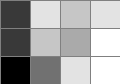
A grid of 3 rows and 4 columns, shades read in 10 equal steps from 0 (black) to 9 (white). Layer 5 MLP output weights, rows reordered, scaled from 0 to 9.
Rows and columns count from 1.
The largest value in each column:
2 8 8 9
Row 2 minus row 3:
2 3 -2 0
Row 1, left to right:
2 8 7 8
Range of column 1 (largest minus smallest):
2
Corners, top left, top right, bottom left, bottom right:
2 8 0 9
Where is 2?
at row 1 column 1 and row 2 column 1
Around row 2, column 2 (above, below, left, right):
8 4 2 6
